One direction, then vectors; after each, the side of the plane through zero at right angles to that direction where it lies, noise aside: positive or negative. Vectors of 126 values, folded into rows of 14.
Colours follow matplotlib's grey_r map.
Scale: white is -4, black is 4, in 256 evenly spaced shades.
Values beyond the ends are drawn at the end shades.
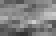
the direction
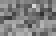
negative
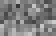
negative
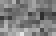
negative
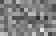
negative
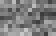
negative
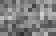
positive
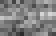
positive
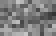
negative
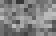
positive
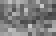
negative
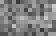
positive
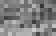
negative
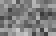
negative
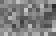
negative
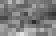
negative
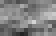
positive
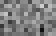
positive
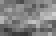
positive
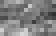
negative
